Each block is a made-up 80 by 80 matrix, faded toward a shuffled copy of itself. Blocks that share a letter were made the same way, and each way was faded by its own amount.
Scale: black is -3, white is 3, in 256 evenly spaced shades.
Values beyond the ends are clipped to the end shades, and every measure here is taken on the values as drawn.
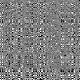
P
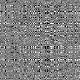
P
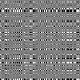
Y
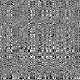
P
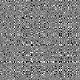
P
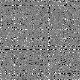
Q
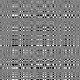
Y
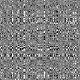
P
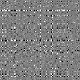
P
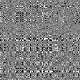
P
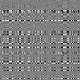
Y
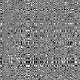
P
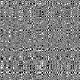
P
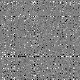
Q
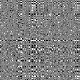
P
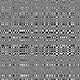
Y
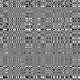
Y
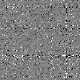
Q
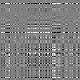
Y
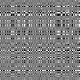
Y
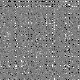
Q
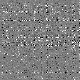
Q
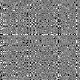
P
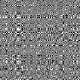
P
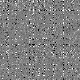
Q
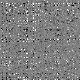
Q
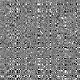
P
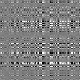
Y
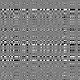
Y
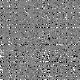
Q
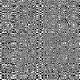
P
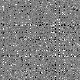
Q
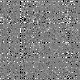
Q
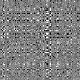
P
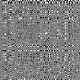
P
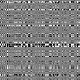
Y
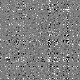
Q
